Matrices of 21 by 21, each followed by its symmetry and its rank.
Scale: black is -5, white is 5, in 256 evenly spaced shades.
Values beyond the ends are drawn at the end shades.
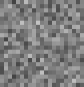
neither, full rank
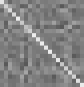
symmetric, full rank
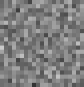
neither, full rank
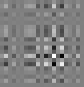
symmetric, rank one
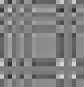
symmetric, rank one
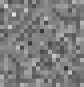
symmetric, full rank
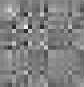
symmetric, rank two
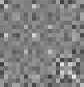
symmetric, rank three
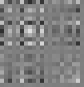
symmetric, rank two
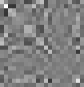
symmetric, rank three
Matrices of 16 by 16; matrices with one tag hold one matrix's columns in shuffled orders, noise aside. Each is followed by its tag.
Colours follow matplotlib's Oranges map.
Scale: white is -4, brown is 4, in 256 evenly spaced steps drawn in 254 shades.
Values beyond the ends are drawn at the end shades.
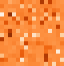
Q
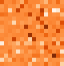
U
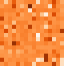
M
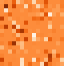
M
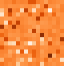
U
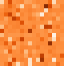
M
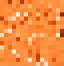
Q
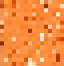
M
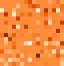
U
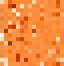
M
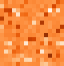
U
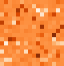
U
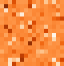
M
